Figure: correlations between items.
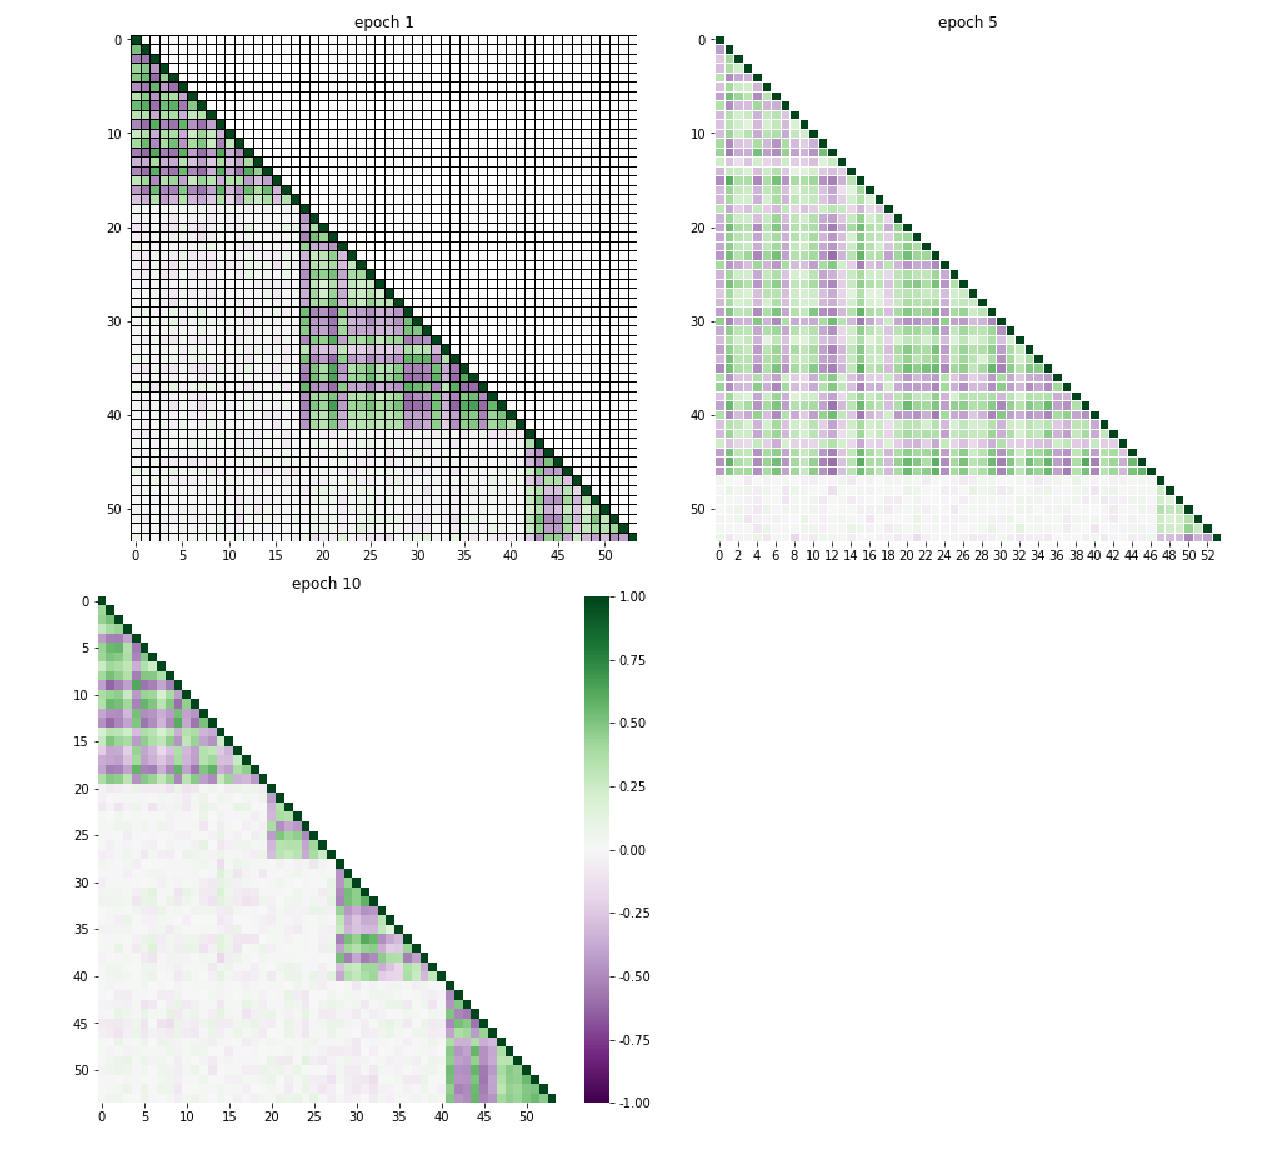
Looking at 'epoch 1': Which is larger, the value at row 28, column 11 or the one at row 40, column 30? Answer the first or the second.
the first
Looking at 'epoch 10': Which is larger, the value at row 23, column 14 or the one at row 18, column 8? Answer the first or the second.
the first
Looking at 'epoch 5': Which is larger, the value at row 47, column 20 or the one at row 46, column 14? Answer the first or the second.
the second
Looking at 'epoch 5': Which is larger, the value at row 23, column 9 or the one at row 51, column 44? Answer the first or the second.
the first
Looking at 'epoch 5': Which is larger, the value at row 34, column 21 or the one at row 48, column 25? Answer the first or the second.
the first
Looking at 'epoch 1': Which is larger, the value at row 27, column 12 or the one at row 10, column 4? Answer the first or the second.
the second
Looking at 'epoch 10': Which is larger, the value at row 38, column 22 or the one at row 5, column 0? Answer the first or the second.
the second
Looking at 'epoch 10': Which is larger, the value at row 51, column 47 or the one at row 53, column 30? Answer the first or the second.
the first
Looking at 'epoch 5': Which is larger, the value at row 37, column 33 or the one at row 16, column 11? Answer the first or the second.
the second
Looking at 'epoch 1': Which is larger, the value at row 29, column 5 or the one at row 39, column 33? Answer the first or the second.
the first
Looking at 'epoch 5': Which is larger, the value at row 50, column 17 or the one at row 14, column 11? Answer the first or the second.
the first
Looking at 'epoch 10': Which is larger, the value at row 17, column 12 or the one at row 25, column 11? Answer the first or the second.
the first
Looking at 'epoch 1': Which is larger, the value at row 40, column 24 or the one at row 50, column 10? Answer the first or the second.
the first
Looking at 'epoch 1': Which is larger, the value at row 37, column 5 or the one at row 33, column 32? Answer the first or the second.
the first
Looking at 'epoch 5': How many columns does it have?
54
